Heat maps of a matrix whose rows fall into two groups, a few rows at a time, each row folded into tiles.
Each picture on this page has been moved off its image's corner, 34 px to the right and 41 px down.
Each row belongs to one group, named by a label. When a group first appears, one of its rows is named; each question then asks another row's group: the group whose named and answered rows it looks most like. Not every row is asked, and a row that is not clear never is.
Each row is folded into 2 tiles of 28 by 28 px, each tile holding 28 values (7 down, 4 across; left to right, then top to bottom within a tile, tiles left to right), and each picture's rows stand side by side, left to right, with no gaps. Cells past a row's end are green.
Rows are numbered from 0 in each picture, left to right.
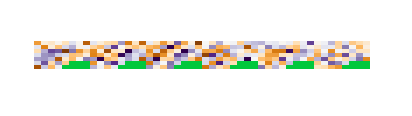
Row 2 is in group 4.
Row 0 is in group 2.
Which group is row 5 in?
4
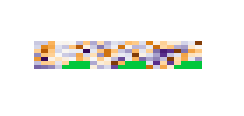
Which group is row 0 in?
4
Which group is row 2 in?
2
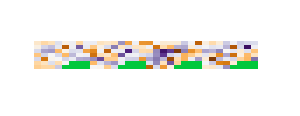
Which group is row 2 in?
2
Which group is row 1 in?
4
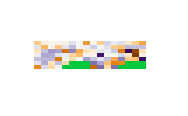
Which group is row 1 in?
2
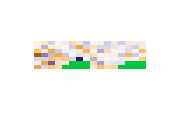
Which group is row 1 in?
4
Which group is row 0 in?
4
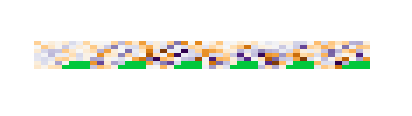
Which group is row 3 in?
4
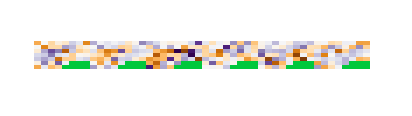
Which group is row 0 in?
2
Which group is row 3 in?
4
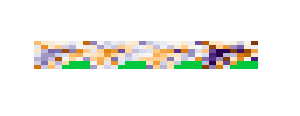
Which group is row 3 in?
2
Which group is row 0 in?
2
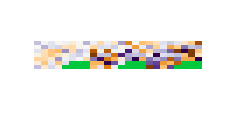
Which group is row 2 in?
2
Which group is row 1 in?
4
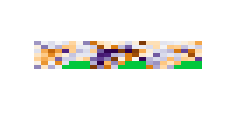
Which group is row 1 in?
2
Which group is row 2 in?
2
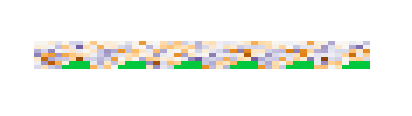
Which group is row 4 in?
2
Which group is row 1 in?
2
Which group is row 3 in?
2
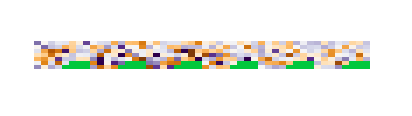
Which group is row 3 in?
4
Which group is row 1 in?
4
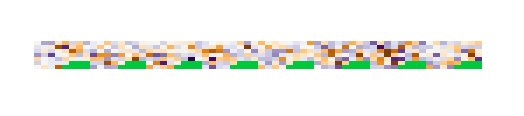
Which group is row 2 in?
4
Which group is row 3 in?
4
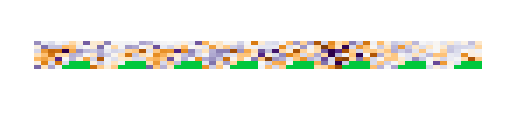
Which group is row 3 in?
2
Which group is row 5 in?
2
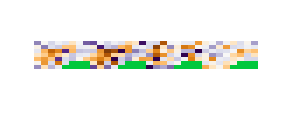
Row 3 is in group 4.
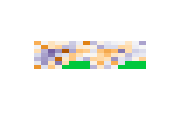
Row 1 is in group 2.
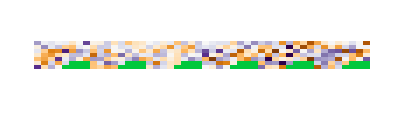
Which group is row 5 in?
2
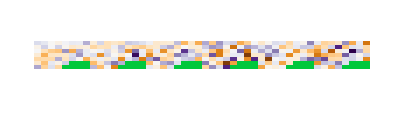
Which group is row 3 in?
2
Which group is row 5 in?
4
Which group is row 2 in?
4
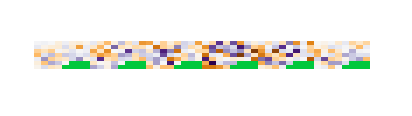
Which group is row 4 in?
4
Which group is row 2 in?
2
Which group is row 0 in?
4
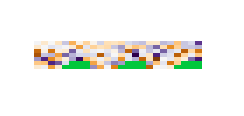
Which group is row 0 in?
4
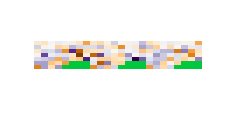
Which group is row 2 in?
2
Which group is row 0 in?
2
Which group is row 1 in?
4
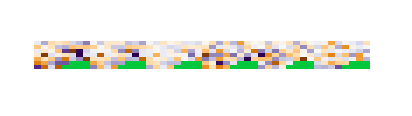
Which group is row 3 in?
4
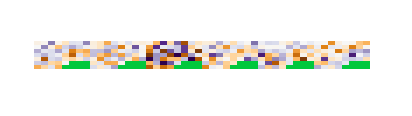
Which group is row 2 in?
4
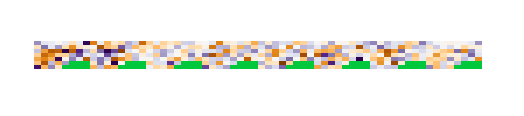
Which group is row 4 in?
2
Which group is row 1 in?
2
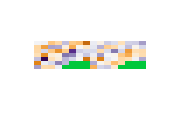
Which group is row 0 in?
4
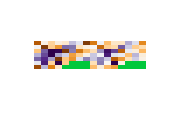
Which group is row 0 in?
2
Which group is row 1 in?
2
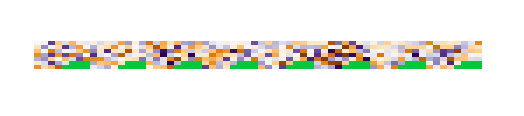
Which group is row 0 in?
4
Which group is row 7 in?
2
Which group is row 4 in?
2
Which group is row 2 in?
2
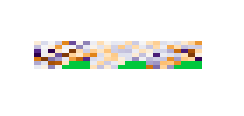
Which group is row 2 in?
2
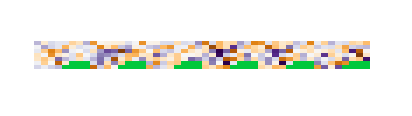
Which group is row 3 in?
2
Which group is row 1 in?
2
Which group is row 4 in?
2
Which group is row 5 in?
2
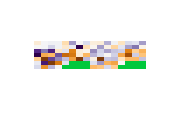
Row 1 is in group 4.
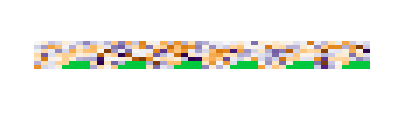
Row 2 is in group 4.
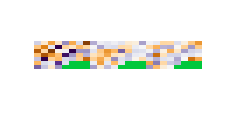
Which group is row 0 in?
4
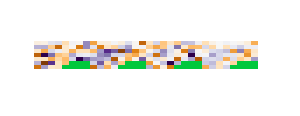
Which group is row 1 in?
2
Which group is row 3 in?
2
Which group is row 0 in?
4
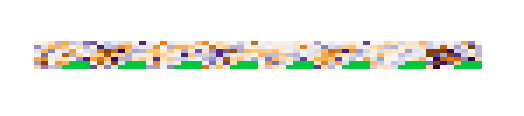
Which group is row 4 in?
4
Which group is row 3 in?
2
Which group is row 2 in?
4
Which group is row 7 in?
4
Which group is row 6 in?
4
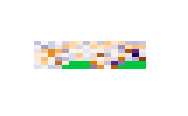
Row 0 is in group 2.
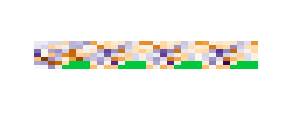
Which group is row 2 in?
2
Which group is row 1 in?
2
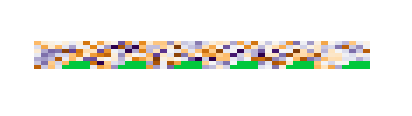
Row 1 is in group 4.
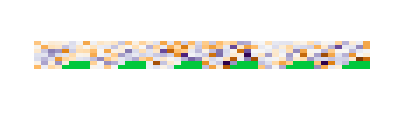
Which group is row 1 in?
4
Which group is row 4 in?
2
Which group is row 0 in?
2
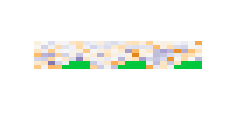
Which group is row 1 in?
2
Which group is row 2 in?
2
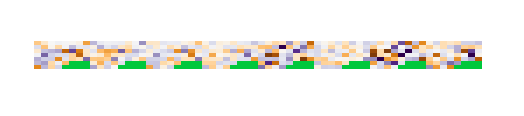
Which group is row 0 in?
2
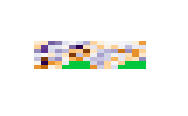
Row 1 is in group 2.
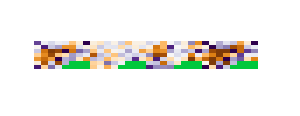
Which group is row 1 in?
4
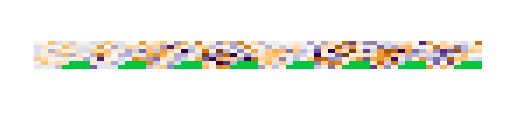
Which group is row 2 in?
4
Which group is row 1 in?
4
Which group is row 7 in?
2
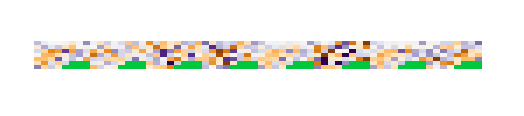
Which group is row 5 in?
4
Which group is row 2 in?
2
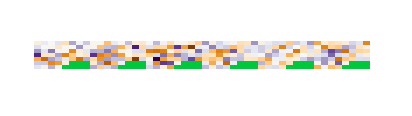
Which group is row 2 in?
4
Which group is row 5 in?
2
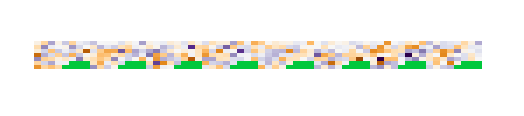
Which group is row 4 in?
2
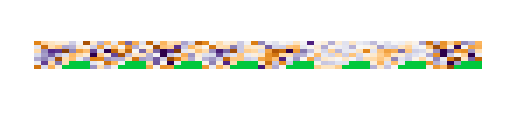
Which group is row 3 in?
2
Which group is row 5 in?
4
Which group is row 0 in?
2
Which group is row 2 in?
2
